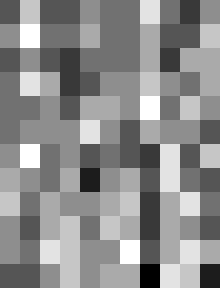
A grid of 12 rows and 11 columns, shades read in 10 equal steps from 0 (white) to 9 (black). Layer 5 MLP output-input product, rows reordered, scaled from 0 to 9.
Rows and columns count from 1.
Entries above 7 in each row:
0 0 0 0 0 0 0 1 0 0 0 2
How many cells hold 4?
29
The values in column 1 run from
2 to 6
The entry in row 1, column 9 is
5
